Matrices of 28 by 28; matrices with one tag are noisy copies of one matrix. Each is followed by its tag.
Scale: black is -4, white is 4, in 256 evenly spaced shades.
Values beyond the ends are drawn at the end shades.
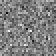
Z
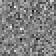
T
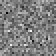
Z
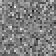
T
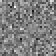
T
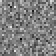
T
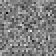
Z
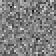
T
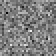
Z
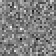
T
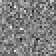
T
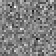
T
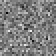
Z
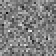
Z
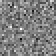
T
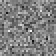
Z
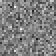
T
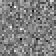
T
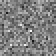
Z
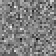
T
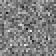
Z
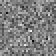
Z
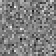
T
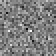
Z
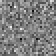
T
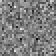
T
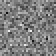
Z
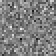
T
